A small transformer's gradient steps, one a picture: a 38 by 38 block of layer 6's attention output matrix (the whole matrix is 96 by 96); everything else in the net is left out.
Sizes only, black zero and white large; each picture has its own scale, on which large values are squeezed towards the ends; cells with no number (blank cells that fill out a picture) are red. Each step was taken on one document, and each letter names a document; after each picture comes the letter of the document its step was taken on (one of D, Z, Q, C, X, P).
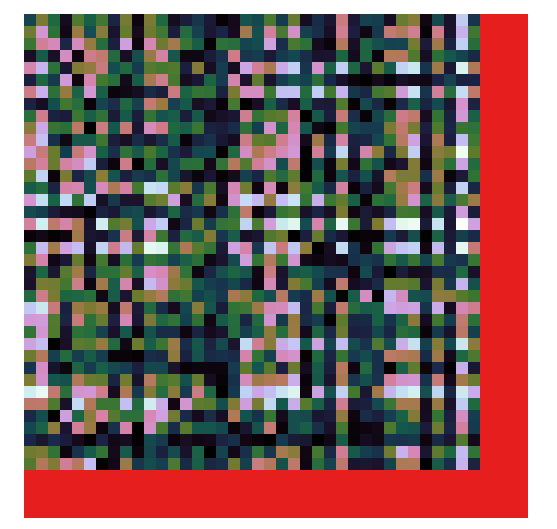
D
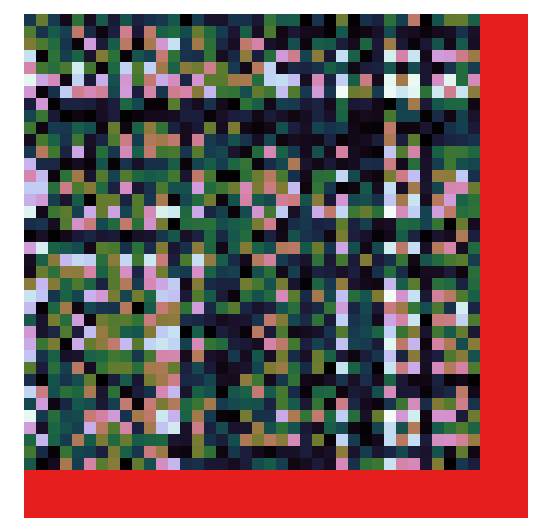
D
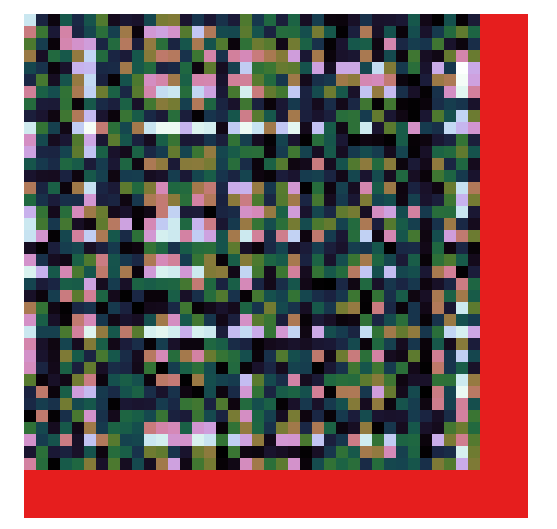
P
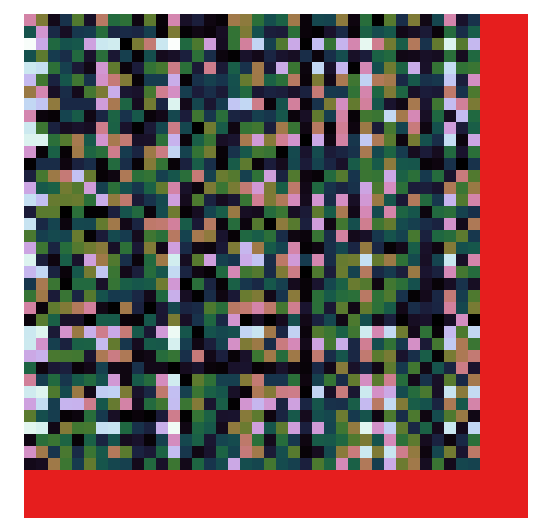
D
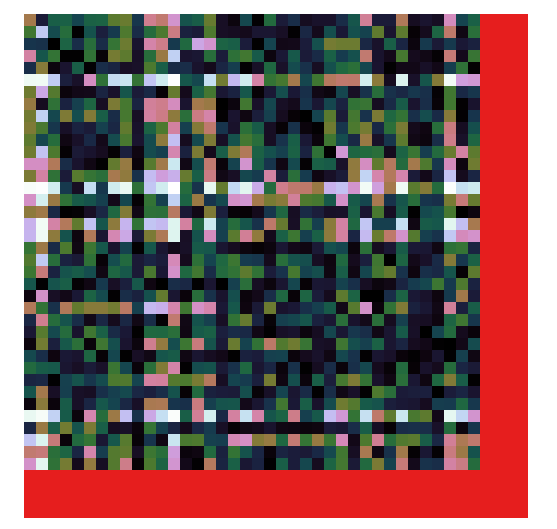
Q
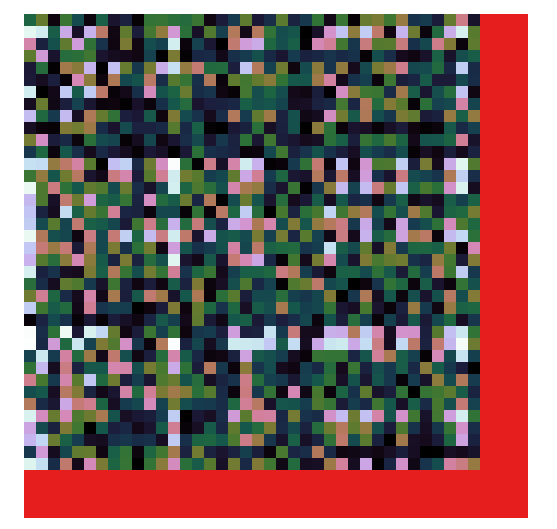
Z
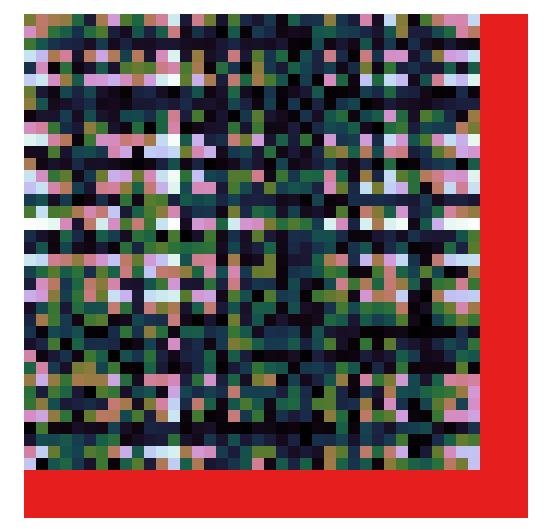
Q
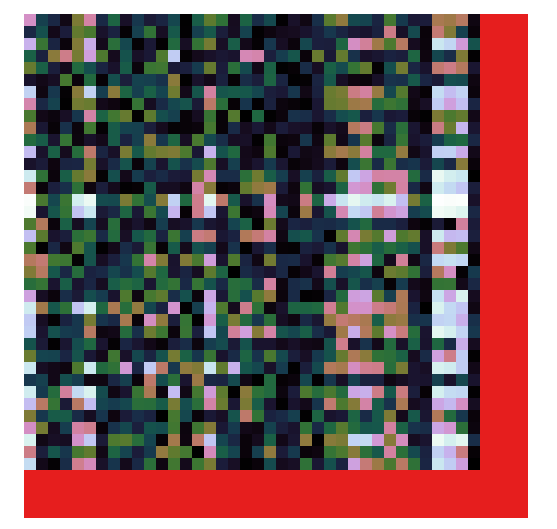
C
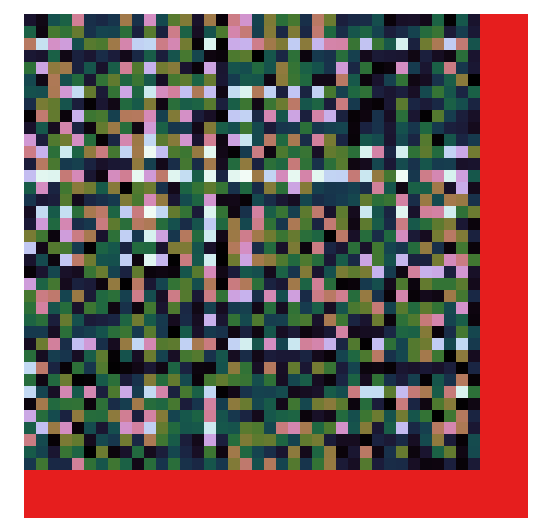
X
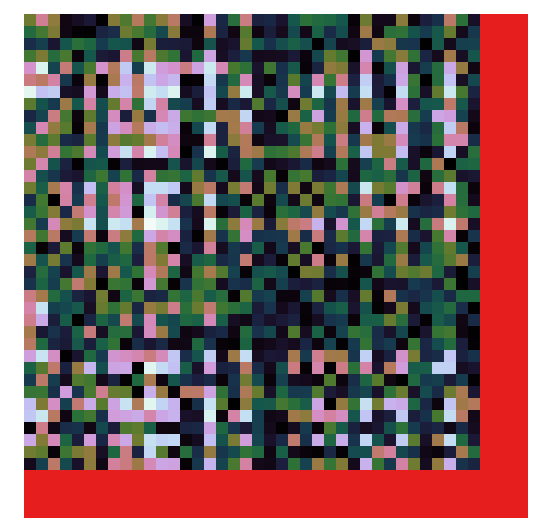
X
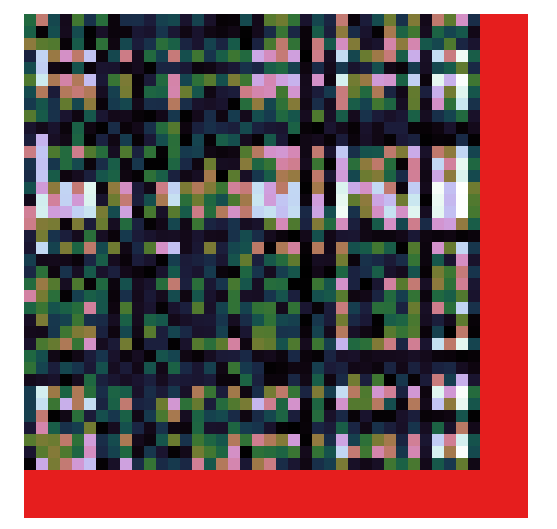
D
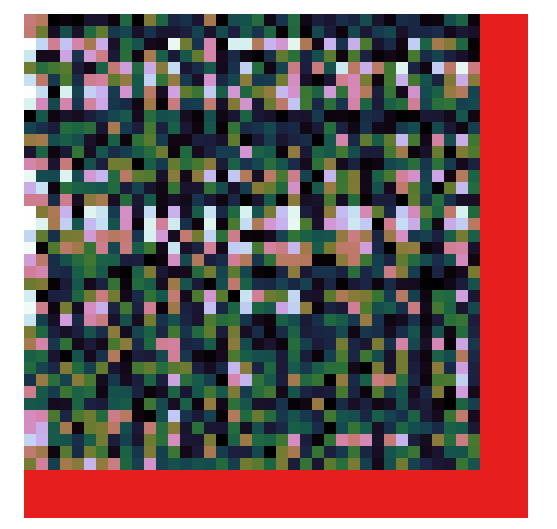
Z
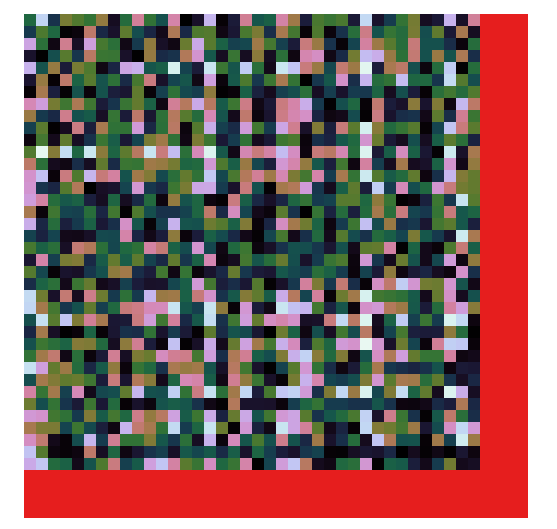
P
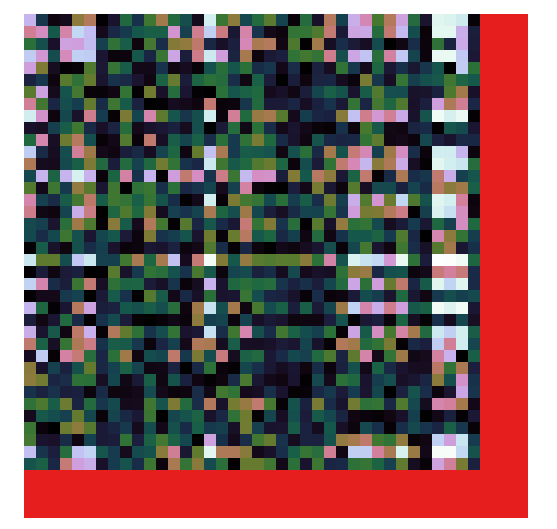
C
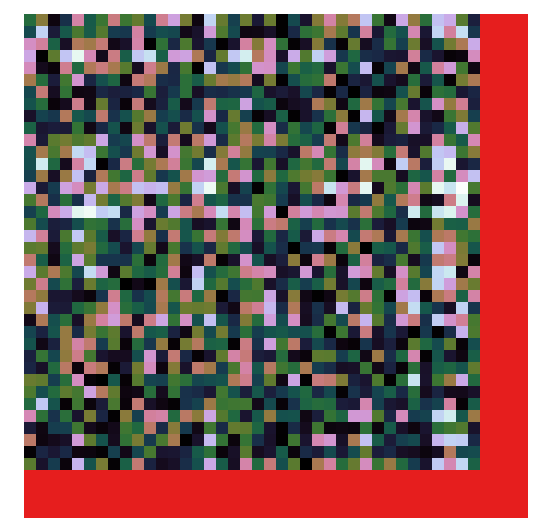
C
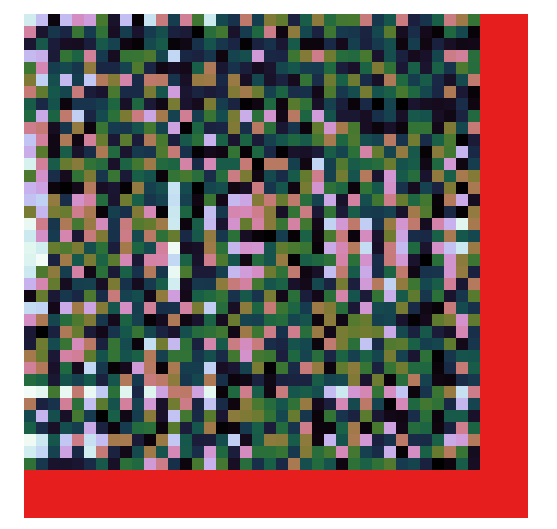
Z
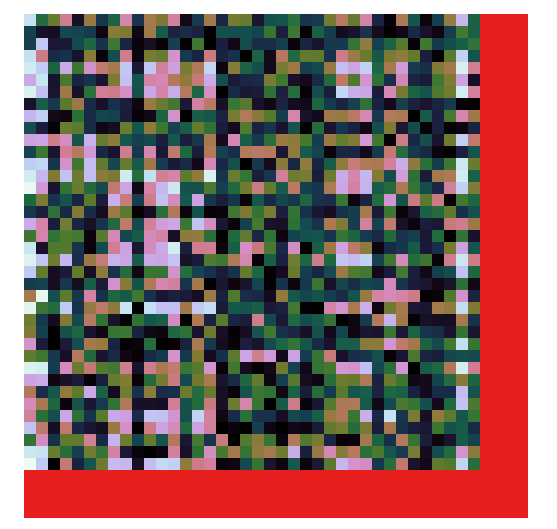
Z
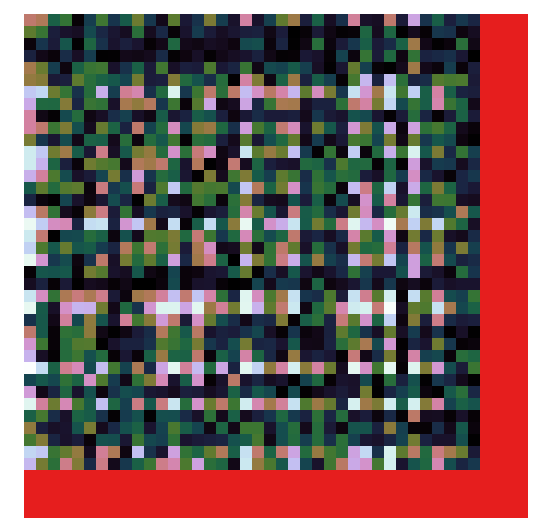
P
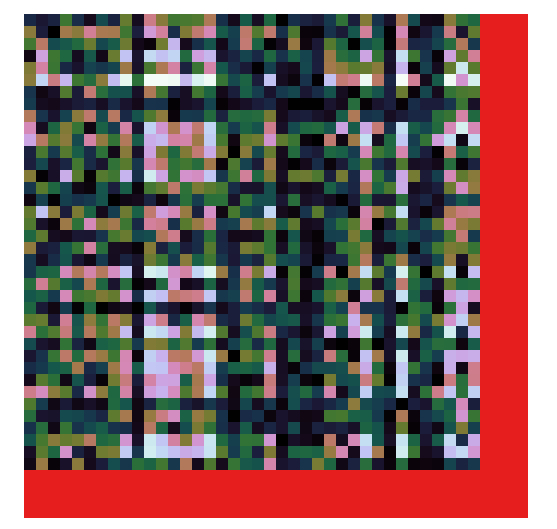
Q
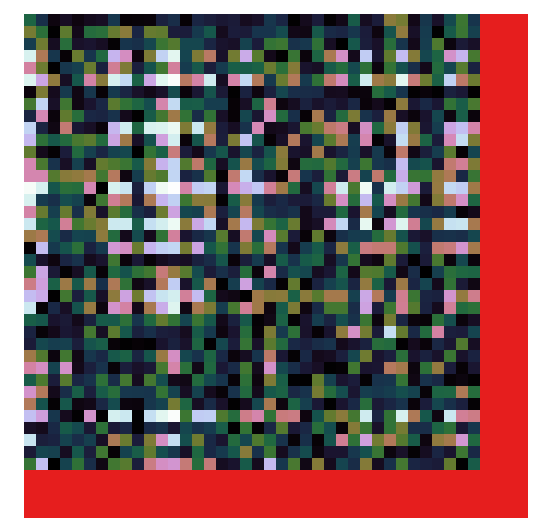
Q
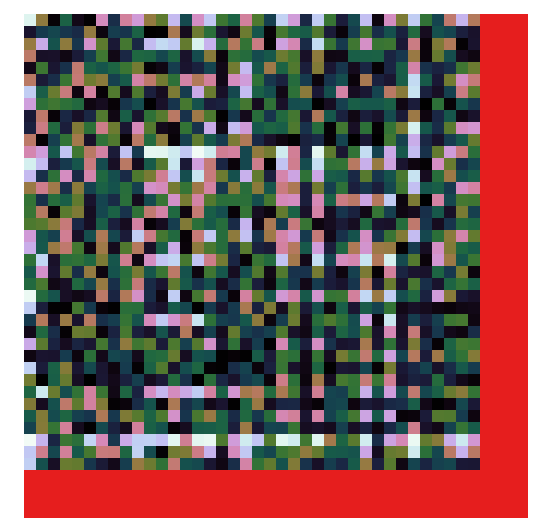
P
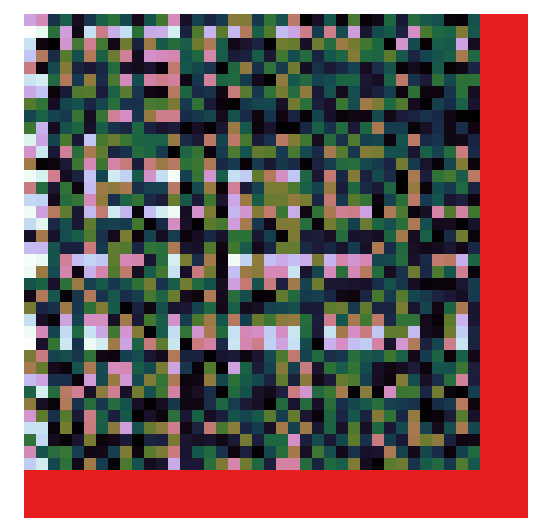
Z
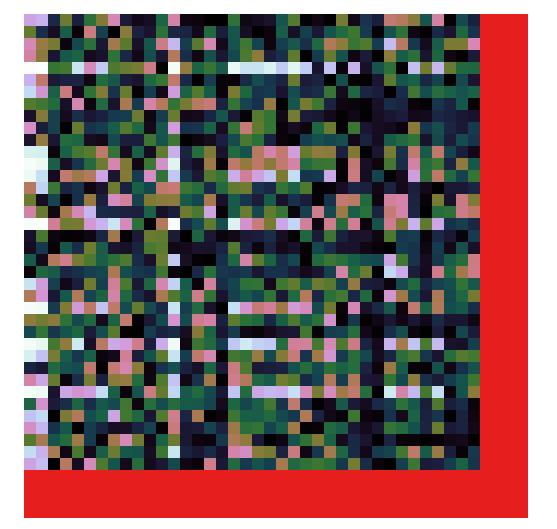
Z
